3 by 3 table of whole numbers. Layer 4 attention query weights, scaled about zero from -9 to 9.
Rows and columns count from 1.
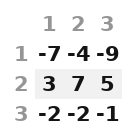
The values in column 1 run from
-7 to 3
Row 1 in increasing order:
-9 -7 -4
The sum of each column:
-6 1 -5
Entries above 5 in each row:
0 1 0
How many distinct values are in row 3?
2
